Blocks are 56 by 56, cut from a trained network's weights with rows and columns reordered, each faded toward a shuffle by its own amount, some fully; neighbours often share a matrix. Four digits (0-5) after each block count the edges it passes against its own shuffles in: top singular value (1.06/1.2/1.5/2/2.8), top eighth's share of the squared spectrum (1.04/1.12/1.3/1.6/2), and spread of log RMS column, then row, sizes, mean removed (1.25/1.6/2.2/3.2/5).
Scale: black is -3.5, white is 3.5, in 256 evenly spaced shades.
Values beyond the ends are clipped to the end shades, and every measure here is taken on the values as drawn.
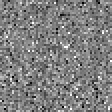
0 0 0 0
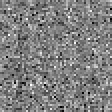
1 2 0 1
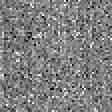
2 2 0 1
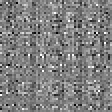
3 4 1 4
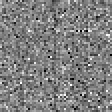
2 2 0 1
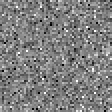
0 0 0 0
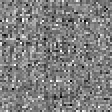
2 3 0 2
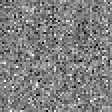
1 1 0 1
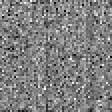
1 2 0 1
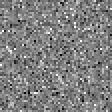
0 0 0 0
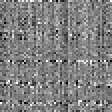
3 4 0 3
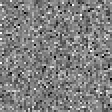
0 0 0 0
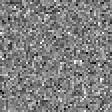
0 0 0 0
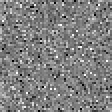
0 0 0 0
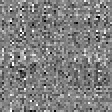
3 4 3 1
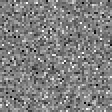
0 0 0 0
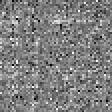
3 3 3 1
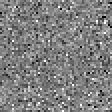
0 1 1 0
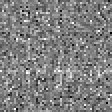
2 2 1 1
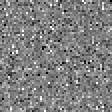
0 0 0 0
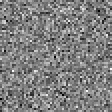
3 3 1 1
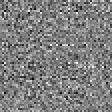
3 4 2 2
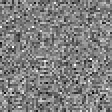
3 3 0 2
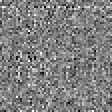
3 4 2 2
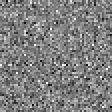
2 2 0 1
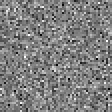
2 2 1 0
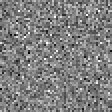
1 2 1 0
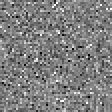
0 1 0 0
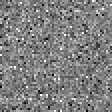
1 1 0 0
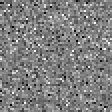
0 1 0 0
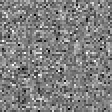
1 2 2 0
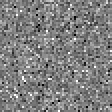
1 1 1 0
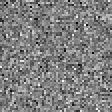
2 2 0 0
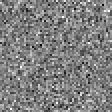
2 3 0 1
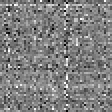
3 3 3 2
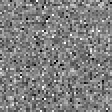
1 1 1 0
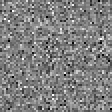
2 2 2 0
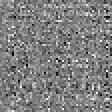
2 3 3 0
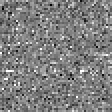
1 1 1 0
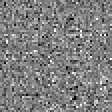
2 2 2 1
